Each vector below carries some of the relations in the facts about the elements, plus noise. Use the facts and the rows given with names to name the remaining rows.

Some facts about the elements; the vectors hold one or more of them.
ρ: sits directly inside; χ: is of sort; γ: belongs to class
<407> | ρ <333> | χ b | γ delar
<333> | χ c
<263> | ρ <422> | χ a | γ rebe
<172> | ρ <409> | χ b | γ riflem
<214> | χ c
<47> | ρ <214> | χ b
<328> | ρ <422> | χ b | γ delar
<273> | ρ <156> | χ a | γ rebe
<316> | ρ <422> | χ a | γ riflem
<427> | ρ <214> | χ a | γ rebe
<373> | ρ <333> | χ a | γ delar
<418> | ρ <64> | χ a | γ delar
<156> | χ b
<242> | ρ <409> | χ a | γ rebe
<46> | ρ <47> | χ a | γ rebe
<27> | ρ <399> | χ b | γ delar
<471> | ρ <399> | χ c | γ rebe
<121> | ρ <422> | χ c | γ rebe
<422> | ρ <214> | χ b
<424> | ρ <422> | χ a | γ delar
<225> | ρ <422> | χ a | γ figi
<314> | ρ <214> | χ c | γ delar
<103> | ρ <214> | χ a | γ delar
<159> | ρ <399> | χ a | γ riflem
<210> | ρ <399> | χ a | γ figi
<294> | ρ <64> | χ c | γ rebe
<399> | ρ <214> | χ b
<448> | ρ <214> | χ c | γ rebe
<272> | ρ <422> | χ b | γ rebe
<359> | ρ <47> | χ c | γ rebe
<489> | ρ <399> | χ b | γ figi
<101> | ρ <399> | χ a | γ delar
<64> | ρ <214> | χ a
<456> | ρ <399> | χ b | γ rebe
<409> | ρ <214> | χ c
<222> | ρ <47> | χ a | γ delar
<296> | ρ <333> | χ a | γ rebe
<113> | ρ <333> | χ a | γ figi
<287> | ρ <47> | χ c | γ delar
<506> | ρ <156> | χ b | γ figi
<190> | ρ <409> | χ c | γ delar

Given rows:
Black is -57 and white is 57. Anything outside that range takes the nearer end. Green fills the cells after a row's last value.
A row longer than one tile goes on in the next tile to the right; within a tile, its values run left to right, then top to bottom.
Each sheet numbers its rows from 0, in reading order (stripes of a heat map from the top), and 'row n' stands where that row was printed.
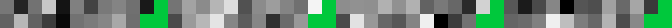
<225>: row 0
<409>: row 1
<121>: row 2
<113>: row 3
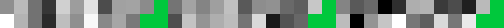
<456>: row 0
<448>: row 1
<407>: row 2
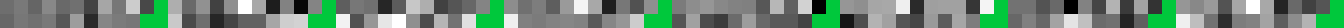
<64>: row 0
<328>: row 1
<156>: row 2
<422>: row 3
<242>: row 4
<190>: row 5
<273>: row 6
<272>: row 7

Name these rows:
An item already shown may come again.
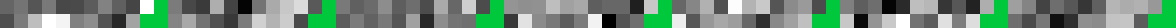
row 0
<333>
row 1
<210>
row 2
<64>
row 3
<121>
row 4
<47>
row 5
<407>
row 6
<101>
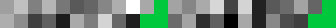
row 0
<159>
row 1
<316>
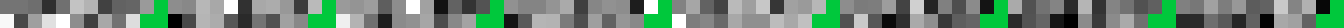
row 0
<156>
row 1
<287>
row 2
<272>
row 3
<314>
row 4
<399>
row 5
<263>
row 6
<424>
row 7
<222>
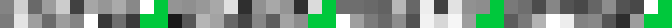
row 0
<471>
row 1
<190>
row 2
<489>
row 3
<333>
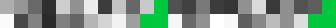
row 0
<27>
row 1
<506>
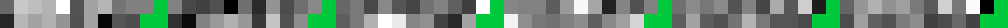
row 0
<359>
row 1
<373>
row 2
<333>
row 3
<422>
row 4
<427>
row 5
<46>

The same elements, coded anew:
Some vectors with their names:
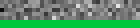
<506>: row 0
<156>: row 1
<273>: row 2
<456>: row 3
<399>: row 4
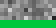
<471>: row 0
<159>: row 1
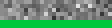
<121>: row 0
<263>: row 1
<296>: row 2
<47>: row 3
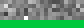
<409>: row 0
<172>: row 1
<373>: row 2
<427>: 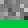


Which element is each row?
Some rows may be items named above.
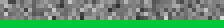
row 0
<456>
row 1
<159>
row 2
<225>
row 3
<471>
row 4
<225>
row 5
<407>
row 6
<27>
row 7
<314>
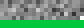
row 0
<359>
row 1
<471>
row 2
<333>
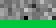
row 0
<46>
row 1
<316>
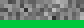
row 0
<489>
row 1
<101>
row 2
<422>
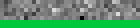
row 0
<210>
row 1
<64>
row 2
<222>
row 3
<422>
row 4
<272>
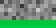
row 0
<287>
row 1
<471>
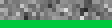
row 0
<242>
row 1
<328>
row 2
<190>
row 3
<113>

